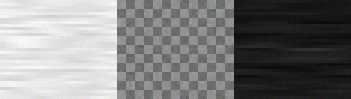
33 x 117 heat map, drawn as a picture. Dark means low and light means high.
The table splits into one row of 3 panels. Panel 1,1: very high, streaked across, faint in contrast. Panel 1,2: middling, checkered. Panel 1,3: very low, streaked across, faint in contrast.
